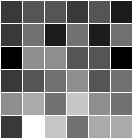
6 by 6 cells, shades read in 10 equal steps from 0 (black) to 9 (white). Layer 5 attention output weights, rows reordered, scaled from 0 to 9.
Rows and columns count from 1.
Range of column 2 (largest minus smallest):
6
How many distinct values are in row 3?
3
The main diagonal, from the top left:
2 4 5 5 5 6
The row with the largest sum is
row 6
